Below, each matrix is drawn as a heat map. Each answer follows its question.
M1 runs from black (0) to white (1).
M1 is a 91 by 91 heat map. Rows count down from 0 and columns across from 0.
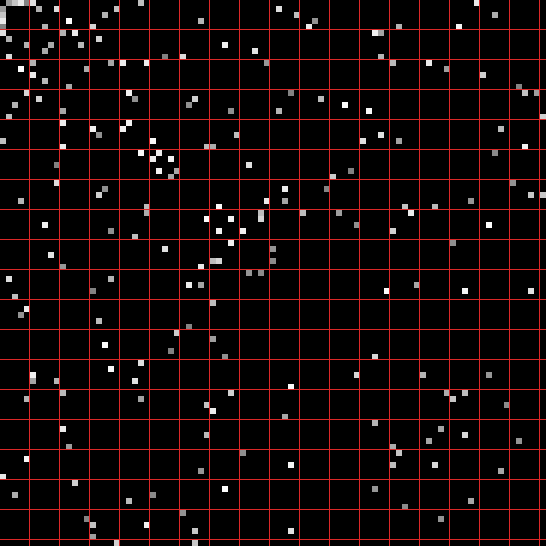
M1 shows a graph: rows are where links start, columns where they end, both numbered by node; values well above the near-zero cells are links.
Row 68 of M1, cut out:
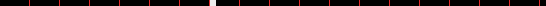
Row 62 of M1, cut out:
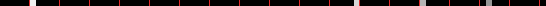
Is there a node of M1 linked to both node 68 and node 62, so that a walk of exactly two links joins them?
no
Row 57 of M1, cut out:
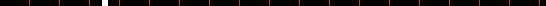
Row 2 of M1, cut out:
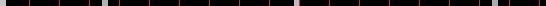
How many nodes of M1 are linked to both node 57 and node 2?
1
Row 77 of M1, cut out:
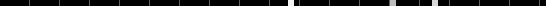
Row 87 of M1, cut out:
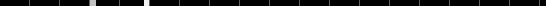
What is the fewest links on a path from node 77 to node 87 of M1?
3
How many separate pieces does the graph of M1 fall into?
1
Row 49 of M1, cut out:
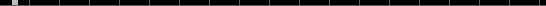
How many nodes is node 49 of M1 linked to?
1
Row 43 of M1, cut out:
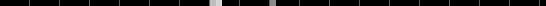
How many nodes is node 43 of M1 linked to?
3
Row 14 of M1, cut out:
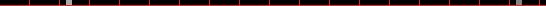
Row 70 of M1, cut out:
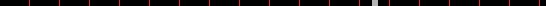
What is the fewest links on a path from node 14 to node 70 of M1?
6
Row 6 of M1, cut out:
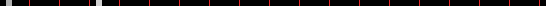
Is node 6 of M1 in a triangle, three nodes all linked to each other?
no
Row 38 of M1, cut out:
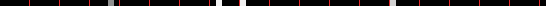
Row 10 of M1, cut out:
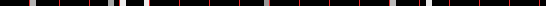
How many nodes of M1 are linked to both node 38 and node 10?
2
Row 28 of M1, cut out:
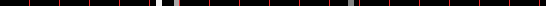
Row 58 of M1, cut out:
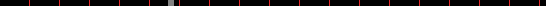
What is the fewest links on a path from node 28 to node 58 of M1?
1
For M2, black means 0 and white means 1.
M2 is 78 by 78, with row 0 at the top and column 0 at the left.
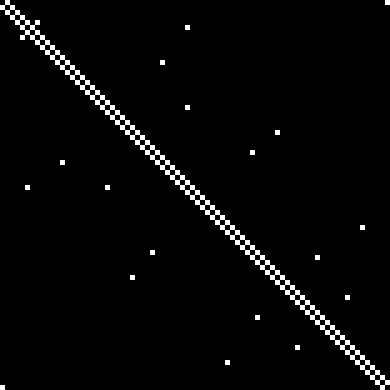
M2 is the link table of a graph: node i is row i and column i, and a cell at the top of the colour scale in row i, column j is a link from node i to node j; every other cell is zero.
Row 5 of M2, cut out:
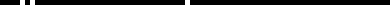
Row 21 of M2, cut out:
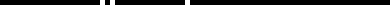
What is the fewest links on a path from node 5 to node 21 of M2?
2
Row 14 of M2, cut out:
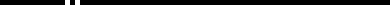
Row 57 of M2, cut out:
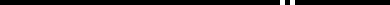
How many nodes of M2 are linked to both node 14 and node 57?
0
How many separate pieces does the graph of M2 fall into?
1
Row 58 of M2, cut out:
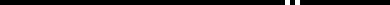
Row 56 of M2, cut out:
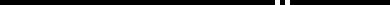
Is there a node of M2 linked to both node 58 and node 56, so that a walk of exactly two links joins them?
yes
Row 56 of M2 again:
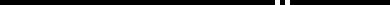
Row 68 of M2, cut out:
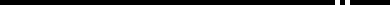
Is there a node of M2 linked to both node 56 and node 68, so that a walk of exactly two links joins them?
no
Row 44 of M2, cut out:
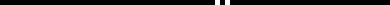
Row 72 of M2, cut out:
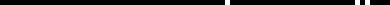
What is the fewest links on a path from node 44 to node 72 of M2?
2
